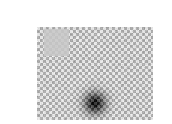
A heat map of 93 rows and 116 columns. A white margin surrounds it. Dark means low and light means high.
No single row or column stands out from its neighbours. The top left is the calmest part. The ninth with the lowest average is the bottom middle. An odd patch, calmer than its surroundings, sits in the top left. One dip sinks in the bottom middle.
